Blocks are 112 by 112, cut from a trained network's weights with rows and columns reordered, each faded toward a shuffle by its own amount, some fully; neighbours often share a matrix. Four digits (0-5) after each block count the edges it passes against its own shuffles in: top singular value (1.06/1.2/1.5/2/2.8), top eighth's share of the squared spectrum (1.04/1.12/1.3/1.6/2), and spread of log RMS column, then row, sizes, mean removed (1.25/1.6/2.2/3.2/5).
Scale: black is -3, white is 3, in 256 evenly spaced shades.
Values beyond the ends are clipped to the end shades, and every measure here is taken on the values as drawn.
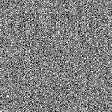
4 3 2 1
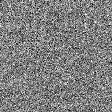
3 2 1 0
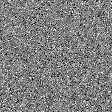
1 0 0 0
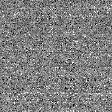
2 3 2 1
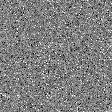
0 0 0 0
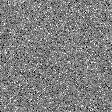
0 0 0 0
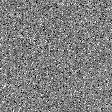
1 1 0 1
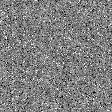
1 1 0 0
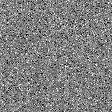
1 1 0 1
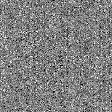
3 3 1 2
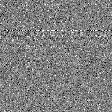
3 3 1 2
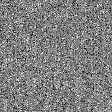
1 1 0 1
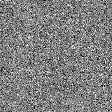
1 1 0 0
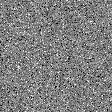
0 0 0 0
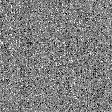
2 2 0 1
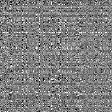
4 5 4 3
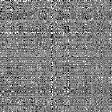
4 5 3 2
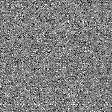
2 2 1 0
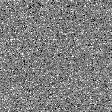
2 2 1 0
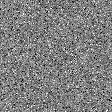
0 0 0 0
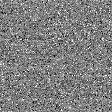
1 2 1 1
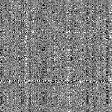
4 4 2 3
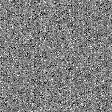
2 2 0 1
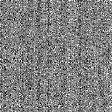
3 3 2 3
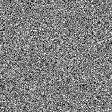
3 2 1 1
